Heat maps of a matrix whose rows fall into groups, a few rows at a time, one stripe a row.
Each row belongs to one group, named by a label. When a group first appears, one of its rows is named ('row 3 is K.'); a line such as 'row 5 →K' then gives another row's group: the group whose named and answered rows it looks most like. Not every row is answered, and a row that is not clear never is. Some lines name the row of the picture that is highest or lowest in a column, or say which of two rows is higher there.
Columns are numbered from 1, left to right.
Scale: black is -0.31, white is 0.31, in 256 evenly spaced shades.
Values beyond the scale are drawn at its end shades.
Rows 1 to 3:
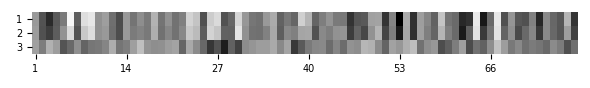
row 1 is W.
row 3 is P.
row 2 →W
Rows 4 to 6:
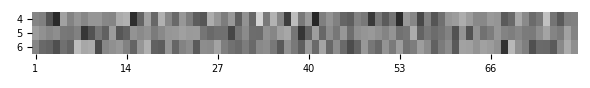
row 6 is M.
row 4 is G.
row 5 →P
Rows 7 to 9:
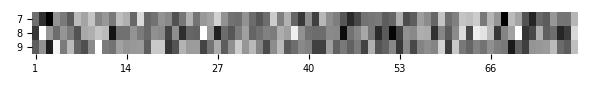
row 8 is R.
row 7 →M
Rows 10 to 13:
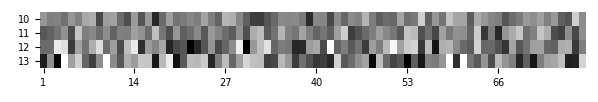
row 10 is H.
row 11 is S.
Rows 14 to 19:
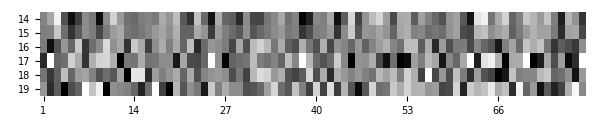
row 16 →S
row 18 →S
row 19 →M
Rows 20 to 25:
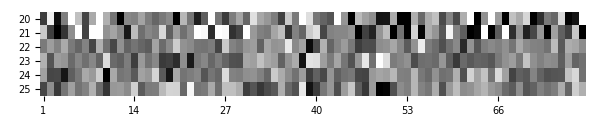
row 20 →R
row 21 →W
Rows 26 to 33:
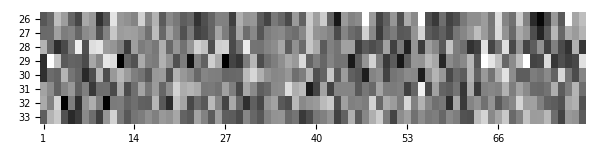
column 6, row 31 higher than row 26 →Yes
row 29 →R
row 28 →W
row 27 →G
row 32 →M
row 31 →P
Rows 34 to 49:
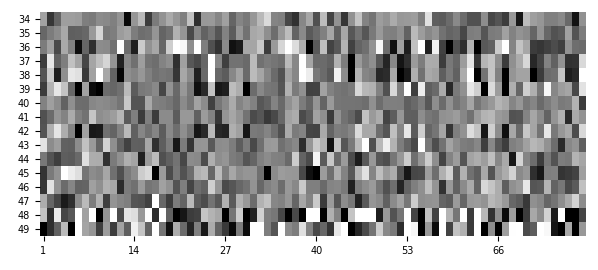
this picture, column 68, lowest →44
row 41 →H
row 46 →R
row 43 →H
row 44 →M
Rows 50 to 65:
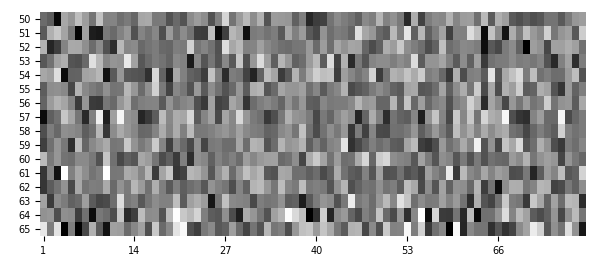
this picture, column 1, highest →65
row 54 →M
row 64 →P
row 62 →S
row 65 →M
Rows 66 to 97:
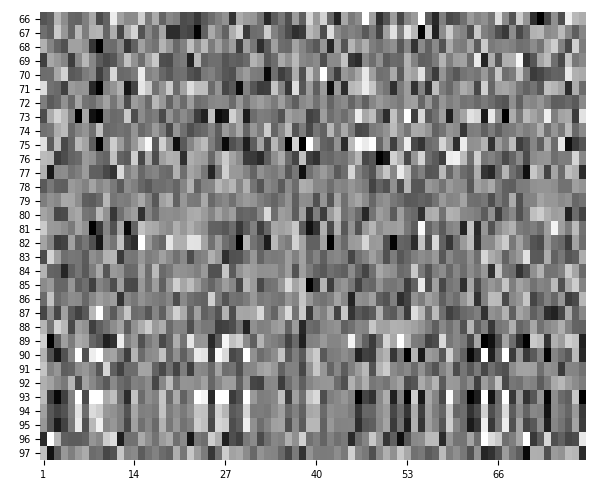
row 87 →P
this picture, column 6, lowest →73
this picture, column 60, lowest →75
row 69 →S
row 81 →P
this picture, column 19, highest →82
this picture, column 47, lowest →80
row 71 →P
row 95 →W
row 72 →S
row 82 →P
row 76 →H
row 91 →H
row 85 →P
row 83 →R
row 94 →W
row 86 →R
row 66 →G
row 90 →W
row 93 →W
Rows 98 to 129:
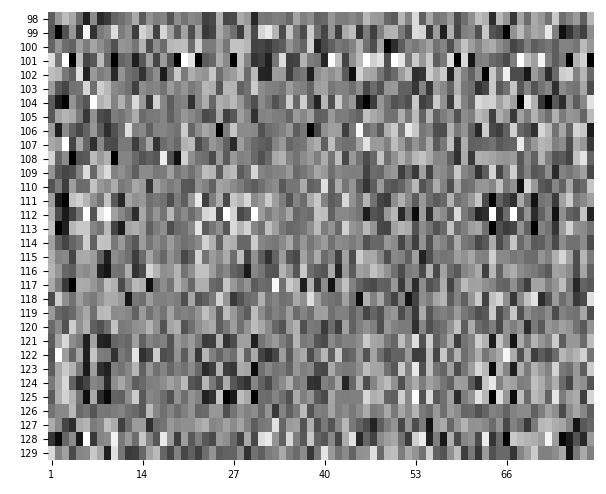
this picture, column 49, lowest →100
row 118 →R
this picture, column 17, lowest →102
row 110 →M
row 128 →S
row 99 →S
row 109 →W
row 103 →W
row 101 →M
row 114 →W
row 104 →M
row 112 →W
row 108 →M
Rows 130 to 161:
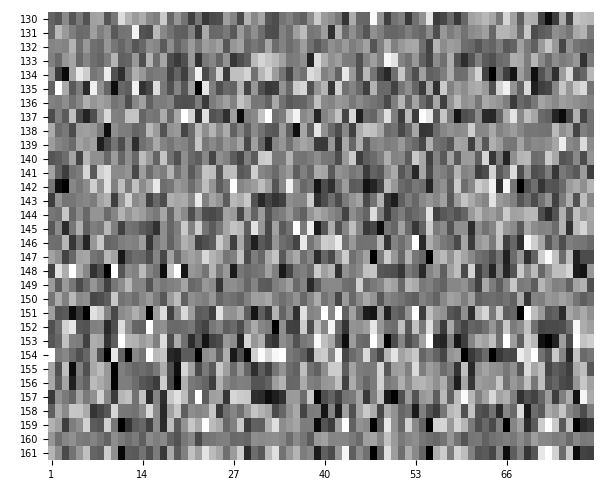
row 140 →S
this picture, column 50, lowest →157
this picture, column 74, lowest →137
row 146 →M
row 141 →W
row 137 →P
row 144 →G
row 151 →M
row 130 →G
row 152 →G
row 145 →P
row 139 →P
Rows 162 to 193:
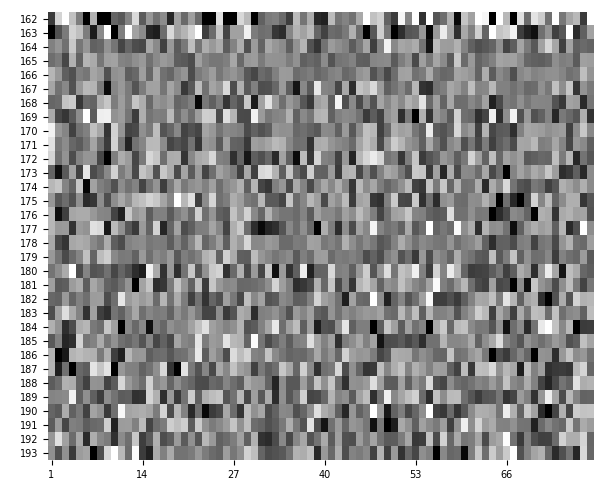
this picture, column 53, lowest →169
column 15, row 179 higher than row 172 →No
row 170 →H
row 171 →H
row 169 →W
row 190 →G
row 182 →G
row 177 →H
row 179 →W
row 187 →M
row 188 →G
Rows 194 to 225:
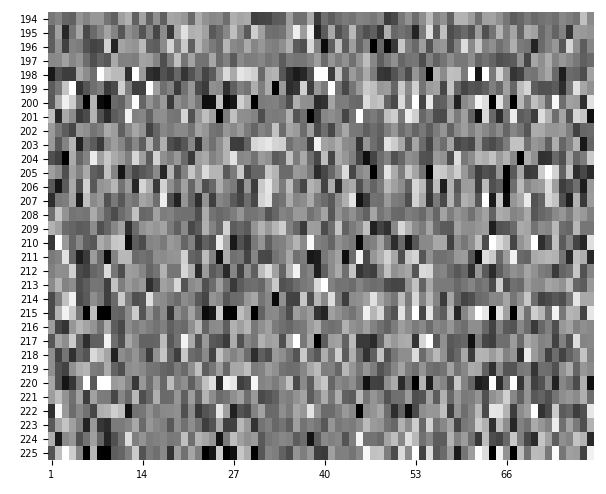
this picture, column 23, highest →205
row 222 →R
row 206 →S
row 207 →S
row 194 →H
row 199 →G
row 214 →G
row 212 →P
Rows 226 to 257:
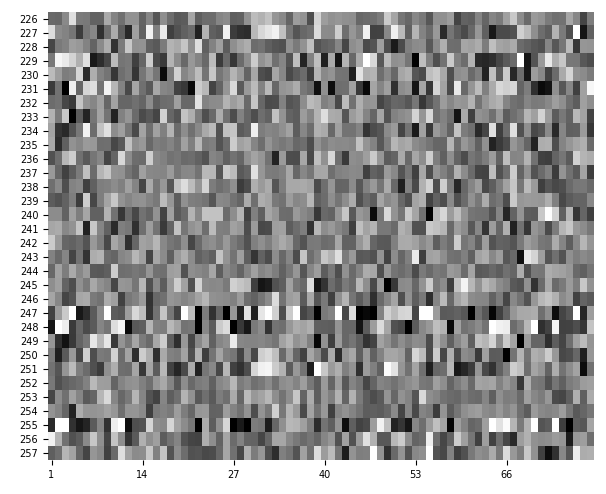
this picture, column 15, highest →227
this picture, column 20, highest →247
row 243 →M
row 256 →H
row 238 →P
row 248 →R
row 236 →G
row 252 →M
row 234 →W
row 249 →M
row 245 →H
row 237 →W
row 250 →S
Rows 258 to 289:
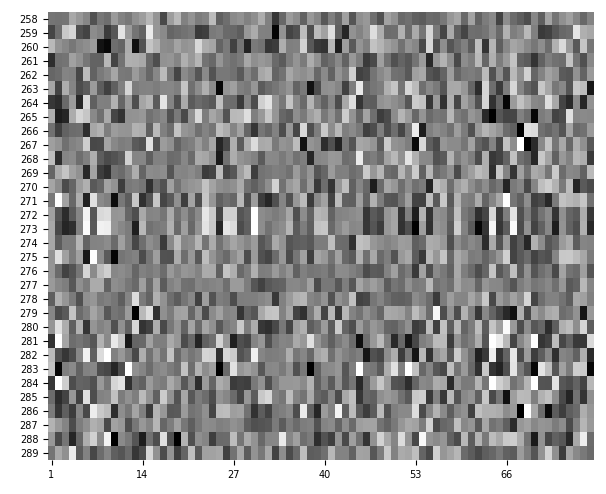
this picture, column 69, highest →286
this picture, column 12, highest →283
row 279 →S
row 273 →W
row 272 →W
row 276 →W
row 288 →M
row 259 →G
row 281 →R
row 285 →S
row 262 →S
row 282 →W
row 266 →M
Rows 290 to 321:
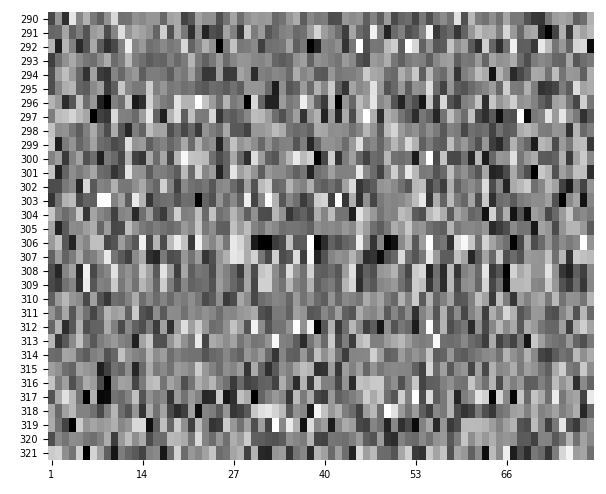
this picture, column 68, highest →297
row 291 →G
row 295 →G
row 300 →P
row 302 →S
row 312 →P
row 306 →H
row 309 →S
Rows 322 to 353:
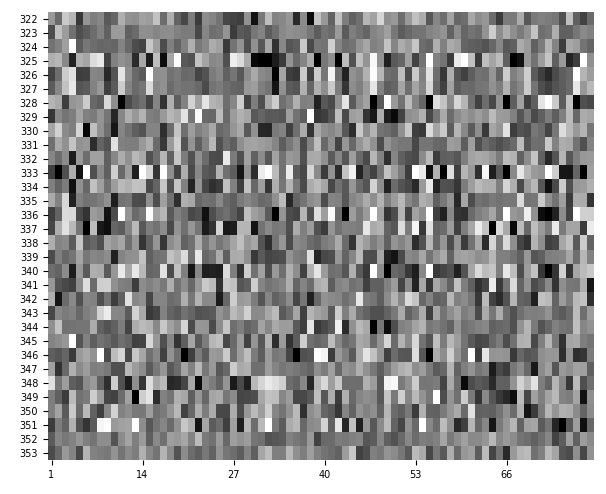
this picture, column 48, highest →322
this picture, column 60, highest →325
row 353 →S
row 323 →R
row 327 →G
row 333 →S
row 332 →G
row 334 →G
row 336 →G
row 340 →G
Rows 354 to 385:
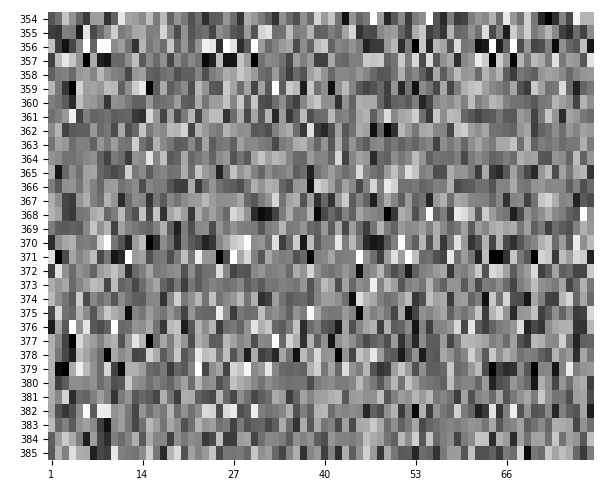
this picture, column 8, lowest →357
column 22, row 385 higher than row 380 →No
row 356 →W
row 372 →R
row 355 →S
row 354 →G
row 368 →H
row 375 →R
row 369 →M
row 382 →W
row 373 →H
